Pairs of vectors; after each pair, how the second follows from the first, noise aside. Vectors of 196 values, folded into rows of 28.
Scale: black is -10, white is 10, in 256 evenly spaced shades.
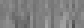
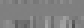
partly zeroed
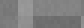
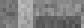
scaled up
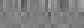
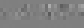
partly zeroed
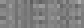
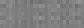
shrunk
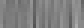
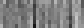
scaled up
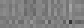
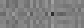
wrapped around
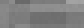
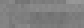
shrunk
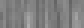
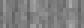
wrapped around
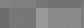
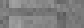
wrapped around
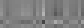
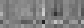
scaled up
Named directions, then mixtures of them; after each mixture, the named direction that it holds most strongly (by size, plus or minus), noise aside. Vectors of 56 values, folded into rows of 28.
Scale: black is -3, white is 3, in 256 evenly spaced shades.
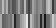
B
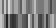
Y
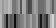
Y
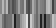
B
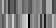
B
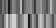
Y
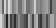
Y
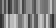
Y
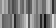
B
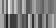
Y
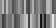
B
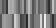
B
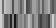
Y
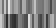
Y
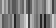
B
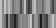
Y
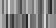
Y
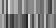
Y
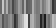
B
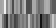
Y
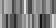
B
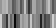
B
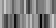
B
